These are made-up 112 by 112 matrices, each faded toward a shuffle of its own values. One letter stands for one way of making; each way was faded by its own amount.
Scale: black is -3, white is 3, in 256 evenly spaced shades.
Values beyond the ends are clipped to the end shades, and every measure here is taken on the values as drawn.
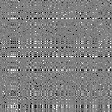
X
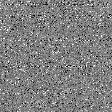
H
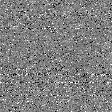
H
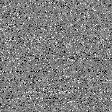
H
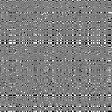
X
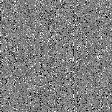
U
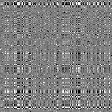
X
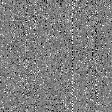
U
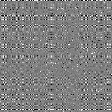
X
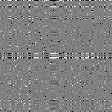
X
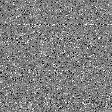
H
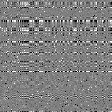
X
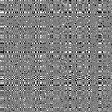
X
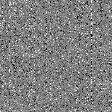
U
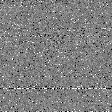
H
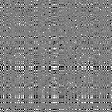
X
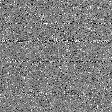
H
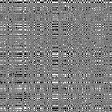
X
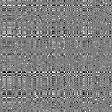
X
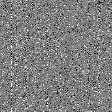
U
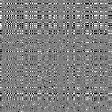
X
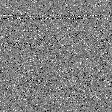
H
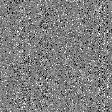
U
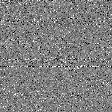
H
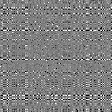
X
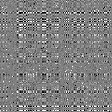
X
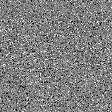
H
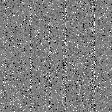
U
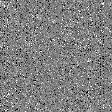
U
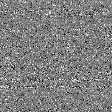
H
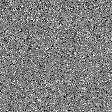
H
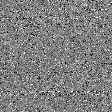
H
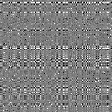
X
